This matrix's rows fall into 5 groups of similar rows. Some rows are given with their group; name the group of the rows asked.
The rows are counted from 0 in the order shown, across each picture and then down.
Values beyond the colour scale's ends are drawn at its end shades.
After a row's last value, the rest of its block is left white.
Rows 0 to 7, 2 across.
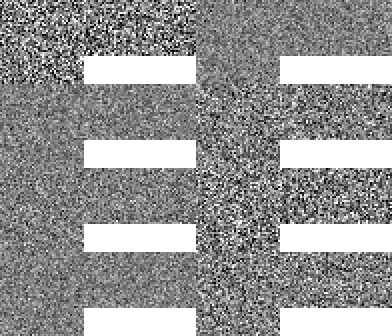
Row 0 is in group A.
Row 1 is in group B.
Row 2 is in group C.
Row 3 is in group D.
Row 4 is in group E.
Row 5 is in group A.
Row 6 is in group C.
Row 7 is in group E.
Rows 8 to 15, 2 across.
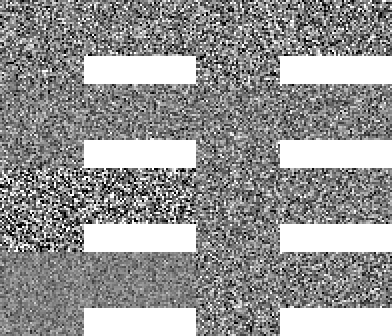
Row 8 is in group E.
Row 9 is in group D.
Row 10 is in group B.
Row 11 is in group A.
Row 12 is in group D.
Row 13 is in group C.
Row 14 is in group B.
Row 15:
A
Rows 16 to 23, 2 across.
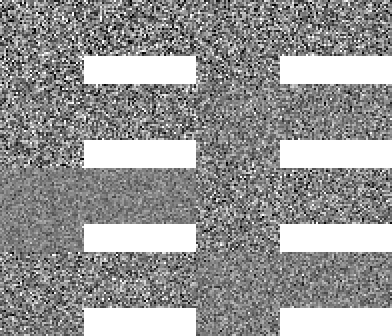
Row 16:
A
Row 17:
E
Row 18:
B
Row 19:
B
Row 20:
A
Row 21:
E
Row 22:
E
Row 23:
A
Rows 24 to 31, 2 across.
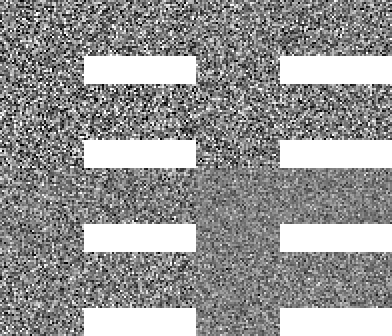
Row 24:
E
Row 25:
A
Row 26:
C
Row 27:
D
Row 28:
D
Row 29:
E
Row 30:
C
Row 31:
E
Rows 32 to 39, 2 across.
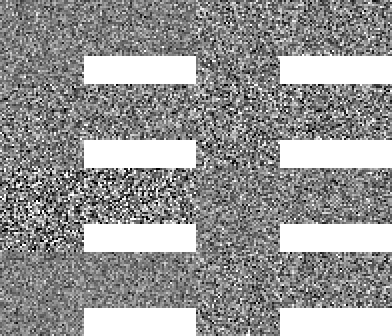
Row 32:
E
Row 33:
D
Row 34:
C
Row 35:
D
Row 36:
C
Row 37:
E
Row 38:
B
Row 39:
D
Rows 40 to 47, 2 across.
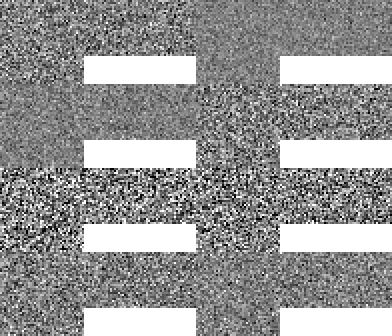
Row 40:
A
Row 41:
B
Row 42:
D
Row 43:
A
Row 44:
B
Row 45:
E
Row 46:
D
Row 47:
A
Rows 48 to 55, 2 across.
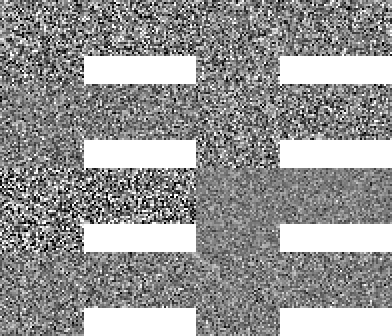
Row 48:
E
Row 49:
B
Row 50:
A
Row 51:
A
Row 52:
A
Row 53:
A
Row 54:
A
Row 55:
D
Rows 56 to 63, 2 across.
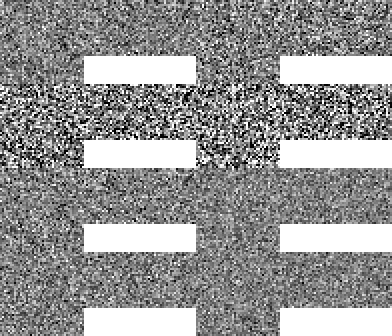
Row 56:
D
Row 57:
E
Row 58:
D
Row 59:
B
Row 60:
D
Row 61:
B
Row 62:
C
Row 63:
A
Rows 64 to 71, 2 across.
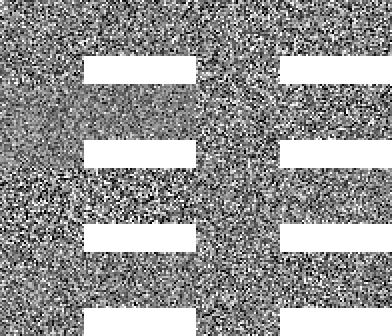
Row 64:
D
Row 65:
B
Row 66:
C
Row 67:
D
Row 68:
C
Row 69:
C
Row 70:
D
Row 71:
E
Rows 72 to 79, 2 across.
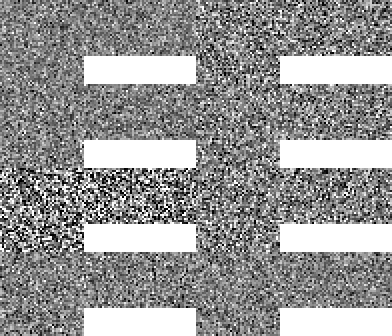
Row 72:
C
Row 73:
D
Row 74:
A
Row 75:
B
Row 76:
E
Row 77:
C
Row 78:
B
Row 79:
D
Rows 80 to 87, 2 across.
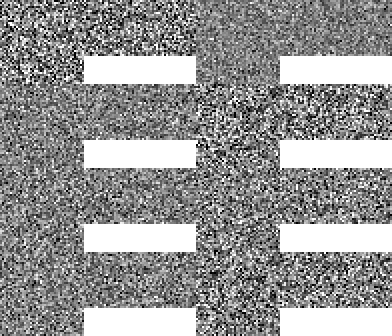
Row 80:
A
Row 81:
D
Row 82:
D
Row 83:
C
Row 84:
A
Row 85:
A
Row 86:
A
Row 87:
C
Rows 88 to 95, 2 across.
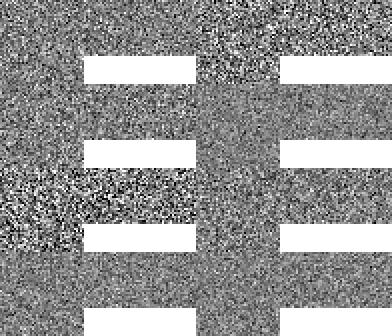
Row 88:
A
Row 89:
C
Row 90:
B
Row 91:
E
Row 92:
A
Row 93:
C
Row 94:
E
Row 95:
A
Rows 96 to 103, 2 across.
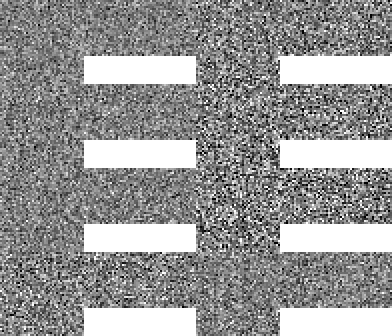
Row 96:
B
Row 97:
A
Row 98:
C
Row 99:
A
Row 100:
C
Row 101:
E
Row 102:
E
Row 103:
A
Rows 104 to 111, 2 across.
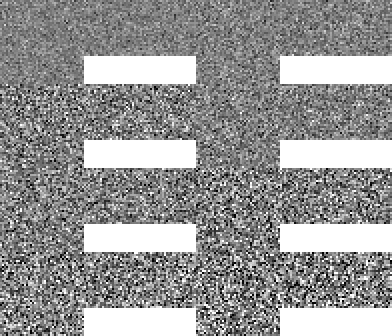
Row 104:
A
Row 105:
A
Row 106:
E
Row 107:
E
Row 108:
E
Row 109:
A
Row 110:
B
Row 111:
C
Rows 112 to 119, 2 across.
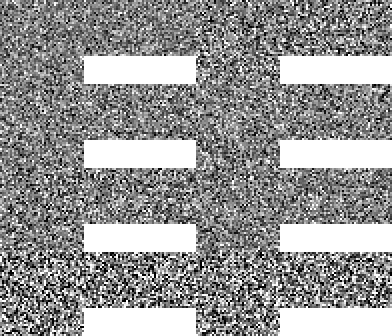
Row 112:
A
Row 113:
C
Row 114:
E
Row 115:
D
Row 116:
E
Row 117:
E
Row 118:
B
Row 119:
B
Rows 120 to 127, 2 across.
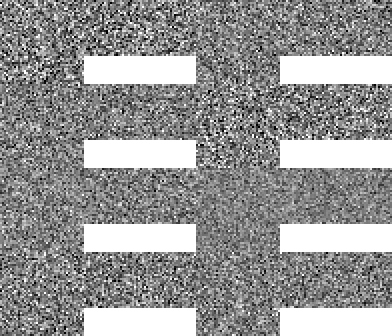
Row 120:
A
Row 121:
D
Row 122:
E
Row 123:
C
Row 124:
B
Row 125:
D
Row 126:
A
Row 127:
A
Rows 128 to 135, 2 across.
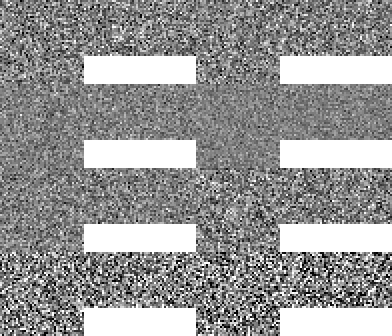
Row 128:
E
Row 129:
C
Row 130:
C
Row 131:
E
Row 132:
B
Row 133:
D
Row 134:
A
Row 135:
D
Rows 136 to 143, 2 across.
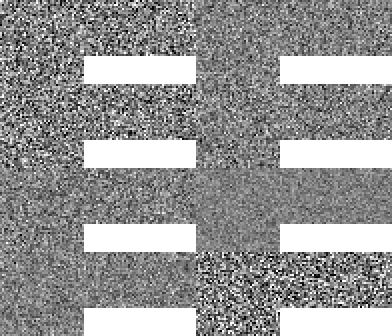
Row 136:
B
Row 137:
B
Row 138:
E
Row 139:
D
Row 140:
C
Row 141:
D
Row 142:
D
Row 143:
A
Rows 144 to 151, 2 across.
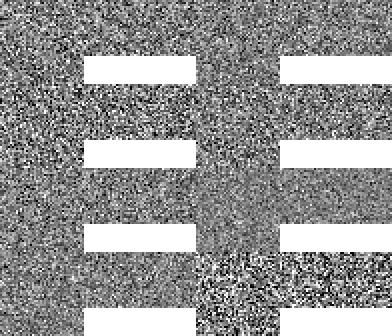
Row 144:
D
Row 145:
E
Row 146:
E
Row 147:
D
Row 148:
E
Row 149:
A
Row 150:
C
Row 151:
D
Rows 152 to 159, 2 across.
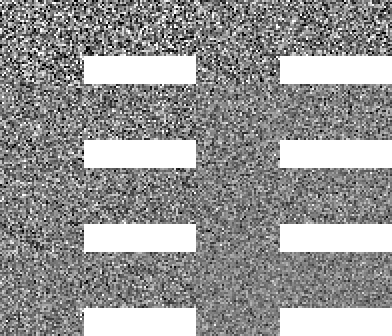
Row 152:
A
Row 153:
D
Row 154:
E
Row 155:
B
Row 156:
D
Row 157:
E
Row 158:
A
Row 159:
B
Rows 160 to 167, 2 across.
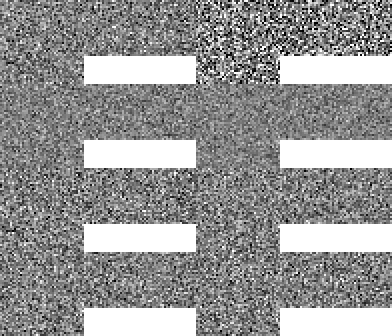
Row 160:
E
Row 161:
A
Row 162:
A
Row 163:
A
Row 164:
E
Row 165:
A
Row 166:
A
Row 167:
A
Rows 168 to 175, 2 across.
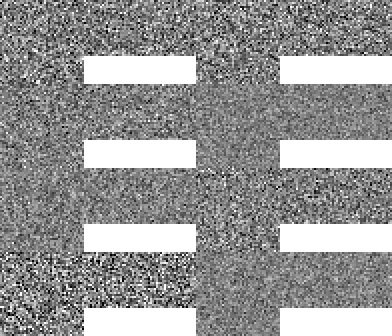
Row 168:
A
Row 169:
E
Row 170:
E
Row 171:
C
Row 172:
C
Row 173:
A
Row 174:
E
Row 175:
C
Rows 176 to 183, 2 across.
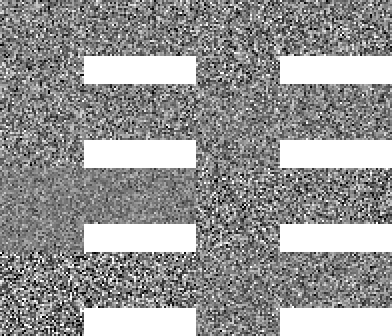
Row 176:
B
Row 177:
A
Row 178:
B
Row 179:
D
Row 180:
A
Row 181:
E
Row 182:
A
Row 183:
A
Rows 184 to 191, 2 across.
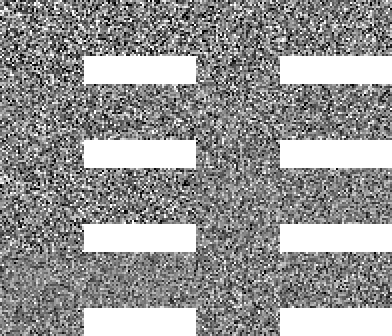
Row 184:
D
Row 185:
C
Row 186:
A
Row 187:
D
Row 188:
D
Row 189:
B
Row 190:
B
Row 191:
A
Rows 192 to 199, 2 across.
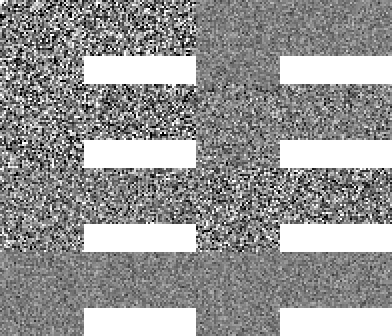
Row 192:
B
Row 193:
C
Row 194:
D
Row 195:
B
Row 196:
B
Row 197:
E
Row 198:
D
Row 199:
A
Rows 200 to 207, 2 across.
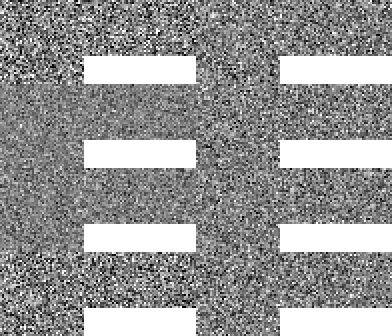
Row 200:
E
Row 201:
D
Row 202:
E
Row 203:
E
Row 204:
D
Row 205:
D
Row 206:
E
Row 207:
C
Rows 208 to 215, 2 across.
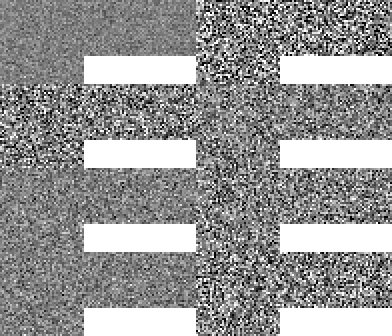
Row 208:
E
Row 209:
E
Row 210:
E
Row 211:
D
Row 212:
A
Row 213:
E
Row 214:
E
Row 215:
C
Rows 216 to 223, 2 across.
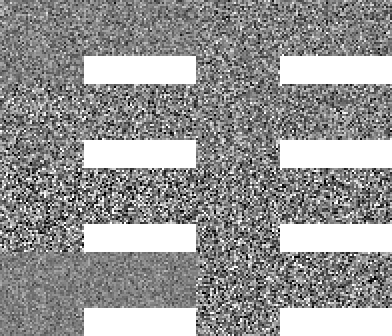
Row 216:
D
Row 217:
E
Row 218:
B
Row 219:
A
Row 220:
E
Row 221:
A
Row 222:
A
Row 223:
C
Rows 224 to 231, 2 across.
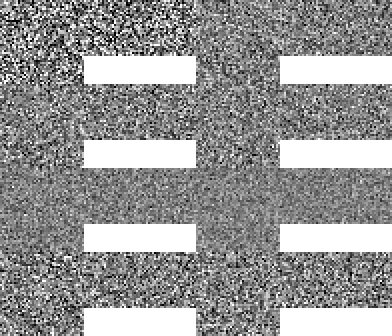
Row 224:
C
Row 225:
D
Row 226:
B
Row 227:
A
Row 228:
B
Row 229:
B
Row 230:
D
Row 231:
B
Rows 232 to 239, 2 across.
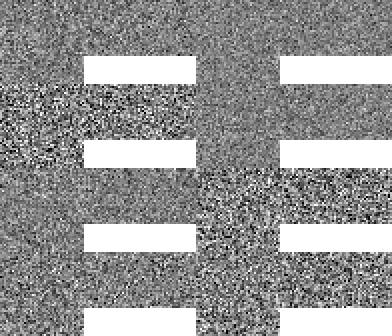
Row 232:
C
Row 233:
A
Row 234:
A
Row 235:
C
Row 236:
D
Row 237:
B
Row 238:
B
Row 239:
B
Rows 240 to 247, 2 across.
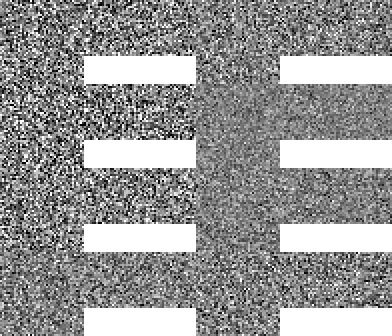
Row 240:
C
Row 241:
E
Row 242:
A
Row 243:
C
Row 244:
B
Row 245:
D
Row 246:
C
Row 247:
E
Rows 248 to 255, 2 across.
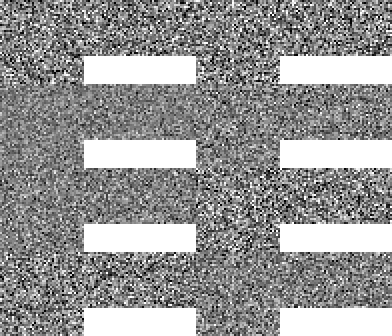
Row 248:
D
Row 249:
B
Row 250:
A
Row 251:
E
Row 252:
A
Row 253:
A
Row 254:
E
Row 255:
B
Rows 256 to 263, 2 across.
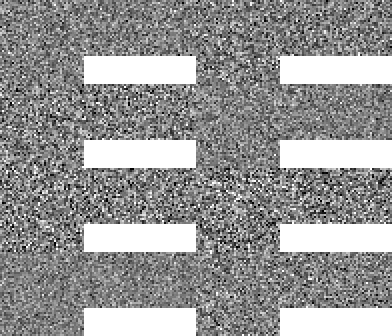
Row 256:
C
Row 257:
A
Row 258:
B
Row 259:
D
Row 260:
A
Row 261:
D
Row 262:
C
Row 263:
E
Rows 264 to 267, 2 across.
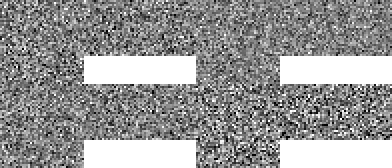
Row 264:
A
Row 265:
C
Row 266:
B
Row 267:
A
